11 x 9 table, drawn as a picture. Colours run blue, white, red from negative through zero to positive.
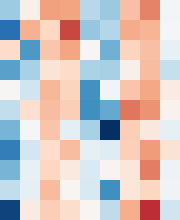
Average level on the scale: 50%. Stripes: upright, repeating 2 times. Ninth with the lowest average: centre.
